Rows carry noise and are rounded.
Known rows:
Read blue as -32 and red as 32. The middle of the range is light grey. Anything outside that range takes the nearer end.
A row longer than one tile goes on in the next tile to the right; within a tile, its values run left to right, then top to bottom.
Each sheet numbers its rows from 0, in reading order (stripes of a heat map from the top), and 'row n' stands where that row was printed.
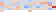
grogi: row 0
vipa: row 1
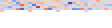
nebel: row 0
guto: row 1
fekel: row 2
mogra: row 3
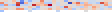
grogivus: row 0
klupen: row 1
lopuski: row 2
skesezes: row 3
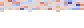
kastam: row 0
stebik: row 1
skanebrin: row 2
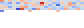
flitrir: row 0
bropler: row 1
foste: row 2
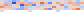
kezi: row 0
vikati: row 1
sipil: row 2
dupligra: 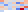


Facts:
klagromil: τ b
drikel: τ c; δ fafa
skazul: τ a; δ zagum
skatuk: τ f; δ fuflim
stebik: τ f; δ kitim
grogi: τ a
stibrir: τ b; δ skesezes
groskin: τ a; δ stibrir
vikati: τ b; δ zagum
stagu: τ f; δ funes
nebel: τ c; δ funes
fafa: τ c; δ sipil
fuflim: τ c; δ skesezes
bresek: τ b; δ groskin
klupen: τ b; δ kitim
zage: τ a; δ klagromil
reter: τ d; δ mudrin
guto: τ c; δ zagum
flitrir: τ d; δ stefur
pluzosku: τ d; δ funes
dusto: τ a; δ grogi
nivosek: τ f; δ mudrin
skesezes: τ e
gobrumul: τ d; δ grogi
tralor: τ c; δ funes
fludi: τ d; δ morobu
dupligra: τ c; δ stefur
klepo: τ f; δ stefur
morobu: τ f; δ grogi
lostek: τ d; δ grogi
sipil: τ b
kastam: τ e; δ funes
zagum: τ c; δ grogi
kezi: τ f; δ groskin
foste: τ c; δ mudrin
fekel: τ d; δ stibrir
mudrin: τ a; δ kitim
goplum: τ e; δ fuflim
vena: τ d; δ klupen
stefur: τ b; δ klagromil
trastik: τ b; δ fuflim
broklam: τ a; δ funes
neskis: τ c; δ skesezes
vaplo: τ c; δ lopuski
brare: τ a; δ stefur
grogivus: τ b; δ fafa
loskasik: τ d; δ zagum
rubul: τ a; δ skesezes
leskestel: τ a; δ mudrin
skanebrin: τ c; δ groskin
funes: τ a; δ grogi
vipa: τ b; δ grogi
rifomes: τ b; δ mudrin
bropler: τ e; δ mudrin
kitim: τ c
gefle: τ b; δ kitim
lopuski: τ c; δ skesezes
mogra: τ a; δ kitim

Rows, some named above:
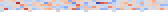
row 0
trastik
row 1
kitim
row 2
nebel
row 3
vaplo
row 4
stebik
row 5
mogra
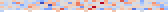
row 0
rubul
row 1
kezi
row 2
fuflim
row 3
goplum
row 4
kastam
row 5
nivosek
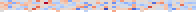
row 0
stibrir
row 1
goplum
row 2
tralor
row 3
loskasik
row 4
fludi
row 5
neskis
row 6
reter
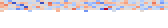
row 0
groskin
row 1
lopuski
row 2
zagum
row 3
klepo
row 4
gefle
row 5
rifomes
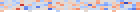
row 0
morobu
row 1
pluzosku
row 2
sipil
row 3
skazul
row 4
bresek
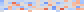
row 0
nivosek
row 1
morobu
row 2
skatuk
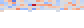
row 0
stagu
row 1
vena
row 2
stebik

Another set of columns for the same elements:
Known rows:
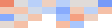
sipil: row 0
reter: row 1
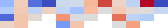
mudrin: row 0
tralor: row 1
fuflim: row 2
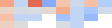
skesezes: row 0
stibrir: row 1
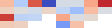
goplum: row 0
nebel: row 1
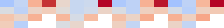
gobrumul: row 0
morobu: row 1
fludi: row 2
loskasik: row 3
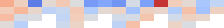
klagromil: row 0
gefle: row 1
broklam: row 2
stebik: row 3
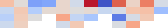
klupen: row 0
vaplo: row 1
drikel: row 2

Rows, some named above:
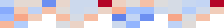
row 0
reter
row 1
morobu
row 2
bresek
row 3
stagu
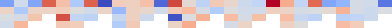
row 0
skazul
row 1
goplum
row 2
kitim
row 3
grogivus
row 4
morobu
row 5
skesezes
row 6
rubul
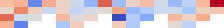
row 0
klepo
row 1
vipa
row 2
groskin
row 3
pluzosku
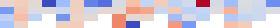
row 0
foste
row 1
mogra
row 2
flitrir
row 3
fekel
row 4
rubul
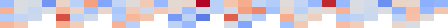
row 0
rubul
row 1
skatuk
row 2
vena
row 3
skanebrin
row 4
dupligra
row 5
vikati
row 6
rubul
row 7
nivosek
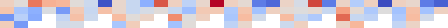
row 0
kezi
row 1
bropler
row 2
vipa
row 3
kastam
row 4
rifomes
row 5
neskis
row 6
trastik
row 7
rifomes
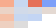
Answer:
skesezes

